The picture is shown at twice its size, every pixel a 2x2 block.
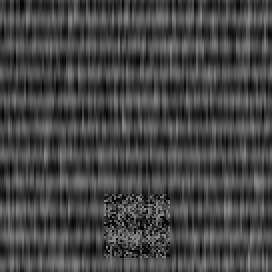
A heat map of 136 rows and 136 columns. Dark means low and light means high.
An odd patch, rougher than its surroundings, sits in the bottom middle. Values change most from cell to cell in the bottom middle. No overall slope runs across the table. Horizontal stripes repeat 10 times down the table. On average the colour sits 30% of the way up the scale.
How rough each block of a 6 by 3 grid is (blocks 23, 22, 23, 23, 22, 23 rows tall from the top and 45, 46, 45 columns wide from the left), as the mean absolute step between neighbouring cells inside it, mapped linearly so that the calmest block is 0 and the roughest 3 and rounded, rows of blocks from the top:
0 0 0 | 0 0 0 | 0 0 0 | 0 0 0 | 0 3 0 | 0 3 0
